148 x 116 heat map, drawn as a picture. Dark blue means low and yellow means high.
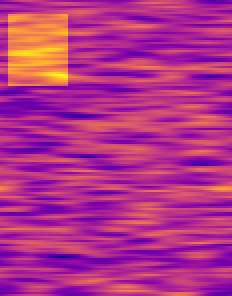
The ninth with the highest average is the top left. The grain runs across in streaks. An odd patch, higher than its surroundings, sits in the top left. The halves do not mirror each other.
